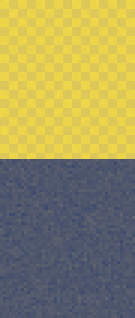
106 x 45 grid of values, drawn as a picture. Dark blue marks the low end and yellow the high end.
It is made of 2 by 1 panels. Panel 1,1: very high, checkered, faint in contrast. Panel 2,1: low, fine-grained, faint in contrast.
